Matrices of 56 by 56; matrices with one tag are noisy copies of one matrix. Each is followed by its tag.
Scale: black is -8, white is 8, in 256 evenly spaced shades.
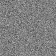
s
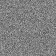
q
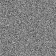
s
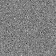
q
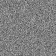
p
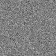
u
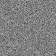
u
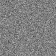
s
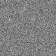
p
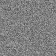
u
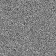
u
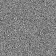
q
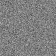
s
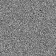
q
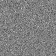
p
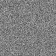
p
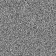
p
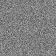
q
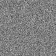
p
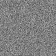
p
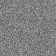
q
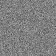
q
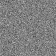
s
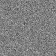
u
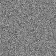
s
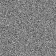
s
